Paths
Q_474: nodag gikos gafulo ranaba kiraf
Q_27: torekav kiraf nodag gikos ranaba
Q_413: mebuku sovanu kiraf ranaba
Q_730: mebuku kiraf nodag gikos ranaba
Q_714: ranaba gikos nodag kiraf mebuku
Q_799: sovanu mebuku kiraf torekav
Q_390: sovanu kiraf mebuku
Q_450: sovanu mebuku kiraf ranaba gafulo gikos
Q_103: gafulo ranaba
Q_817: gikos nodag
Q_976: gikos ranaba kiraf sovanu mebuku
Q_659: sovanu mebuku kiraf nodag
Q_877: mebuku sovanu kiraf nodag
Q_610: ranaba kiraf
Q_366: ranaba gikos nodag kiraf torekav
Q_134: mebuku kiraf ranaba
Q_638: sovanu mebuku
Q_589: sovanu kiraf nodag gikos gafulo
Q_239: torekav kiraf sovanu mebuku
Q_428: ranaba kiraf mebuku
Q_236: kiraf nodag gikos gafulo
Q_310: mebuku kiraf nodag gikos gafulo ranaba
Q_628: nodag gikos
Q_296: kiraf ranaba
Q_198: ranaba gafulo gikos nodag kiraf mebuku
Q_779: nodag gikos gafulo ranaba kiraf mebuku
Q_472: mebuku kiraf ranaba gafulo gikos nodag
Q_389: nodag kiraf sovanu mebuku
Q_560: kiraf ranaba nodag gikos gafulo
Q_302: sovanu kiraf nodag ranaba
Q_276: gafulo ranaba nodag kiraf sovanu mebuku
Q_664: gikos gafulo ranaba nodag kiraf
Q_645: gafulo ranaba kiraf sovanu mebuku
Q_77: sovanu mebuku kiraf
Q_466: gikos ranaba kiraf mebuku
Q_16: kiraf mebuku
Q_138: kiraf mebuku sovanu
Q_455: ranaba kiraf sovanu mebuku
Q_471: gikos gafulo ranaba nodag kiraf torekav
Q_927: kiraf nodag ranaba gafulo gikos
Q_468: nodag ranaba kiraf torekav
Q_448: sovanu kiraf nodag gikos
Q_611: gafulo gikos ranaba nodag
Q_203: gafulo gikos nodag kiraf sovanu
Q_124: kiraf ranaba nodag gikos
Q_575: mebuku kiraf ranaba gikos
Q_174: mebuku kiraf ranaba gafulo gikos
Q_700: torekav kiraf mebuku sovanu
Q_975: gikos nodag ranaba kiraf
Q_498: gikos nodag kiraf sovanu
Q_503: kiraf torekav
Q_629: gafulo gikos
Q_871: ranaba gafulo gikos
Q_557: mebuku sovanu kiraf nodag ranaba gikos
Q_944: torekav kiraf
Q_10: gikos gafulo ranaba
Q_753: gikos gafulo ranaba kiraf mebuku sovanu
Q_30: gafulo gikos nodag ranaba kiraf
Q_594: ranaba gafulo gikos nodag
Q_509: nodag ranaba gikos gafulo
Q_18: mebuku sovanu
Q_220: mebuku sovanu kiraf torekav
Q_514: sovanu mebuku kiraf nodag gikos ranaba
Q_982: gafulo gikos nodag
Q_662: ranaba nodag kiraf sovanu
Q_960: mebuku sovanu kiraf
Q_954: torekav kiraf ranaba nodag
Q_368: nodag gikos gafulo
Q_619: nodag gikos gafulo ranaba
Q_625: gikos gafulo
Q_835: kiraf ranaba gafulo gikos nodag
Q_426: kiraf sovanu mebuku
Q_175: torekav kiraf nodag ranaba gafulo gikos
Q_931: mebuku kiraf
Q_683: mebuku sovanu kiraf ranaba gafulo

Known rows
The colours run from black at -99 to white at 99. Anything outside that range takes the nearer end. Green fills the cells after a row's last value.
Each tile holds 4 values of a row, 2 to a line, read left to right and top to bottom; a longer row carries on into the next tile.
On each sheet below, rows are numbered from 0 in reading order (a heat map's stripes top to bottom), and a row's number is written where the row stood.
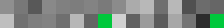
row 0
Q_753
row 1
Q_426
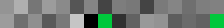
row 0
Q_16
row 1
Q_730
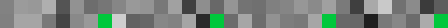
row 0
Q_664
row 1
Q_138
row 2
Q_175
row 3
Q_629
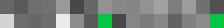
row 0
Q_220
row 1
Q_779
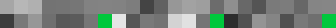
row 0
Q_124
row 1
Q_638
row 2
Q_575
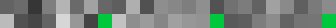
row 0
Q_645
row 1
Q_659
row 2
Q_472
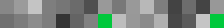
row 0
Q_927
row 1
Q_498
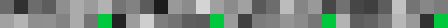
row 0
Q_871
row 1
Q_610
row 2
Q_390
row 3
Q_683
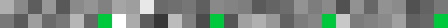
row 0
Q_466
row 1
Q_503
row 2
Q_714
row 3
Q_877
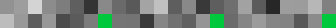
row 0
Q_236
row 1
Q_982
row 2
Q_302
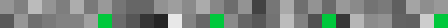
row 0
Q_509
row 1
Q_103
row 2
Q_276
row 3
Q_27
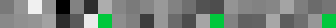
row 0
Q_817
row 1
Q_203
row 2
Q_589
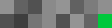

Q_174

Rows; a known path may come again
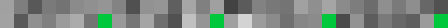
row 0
Q_976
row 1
Q_10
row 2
Q_594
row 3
Q_30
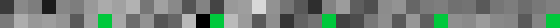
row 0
Q_662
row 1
Q_16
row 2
Q_236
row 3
Q_174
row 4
Q_557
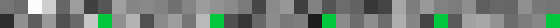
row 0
Q_368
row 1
Q_944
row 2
Q_931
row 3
Q_413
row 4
Q_714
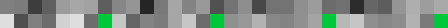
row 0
Q_638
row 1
Q_77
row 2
Q_514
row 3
Q_871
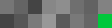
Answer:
Q_310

